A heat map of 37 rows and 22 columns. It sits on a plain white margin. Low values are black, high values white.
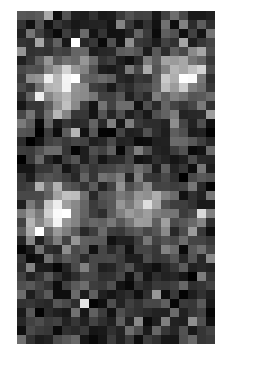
Bumps: four. Average level on the scale: 30%. Histogram: skewed, a long tail of high values.
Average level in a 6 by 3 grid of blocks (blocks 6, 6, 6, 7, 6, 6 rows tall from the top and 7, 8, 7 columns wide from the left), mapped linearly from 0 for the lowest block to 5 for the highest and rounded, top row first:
102 / 514 / 000 / 532 / 101 / 000
